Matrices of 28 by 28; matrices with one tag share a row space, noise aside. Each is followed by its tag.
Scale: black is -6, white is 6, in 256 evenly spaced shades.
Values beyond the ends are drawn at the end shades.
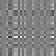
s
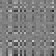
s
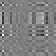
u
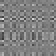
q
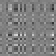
s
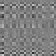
q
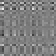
q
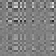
s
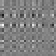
q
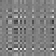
s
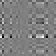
u
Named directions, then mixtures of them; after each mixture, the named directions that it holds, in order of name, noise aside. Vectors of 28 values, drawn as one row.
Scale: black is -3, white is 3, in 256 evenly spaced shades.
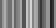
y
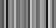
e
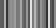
e, y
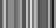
e, y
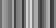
y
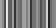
e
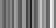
y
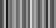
e, y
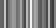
e, y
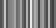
e, y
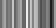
y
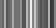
e, y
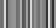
e, y
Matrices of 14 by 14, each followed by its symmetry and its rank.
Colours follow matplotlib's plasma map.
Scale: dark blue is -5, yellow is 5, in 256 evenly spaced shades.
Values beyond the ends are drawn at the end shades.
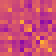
symmetric, rank three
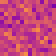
neither, full rank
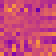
neither, rank three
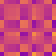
symmetric, rank one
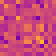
symmetric, rank two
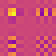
symmetric, rank one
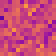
neither, full rank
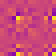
symmetric, rank two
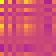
symmetric, rank one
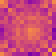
symmetric, rank three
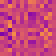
neither, rank three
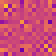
symmetric, rank three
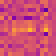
neither, rank three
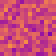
neither, full rank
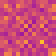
symmetric, rank three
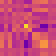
symmetric, rank two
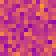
neither, full rank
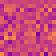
neither, rank three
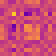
symmetric, rank two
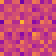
symmetric, rank two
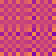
symmetric, rank one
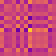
symmetric, rank one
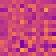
neither, rank three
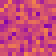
neither, full rank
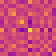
symmetric, rank three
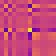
symmetric, rank one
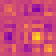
symmetric, rank two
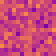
neither, full rank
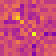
symmetric, rank three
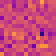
neither, rank three
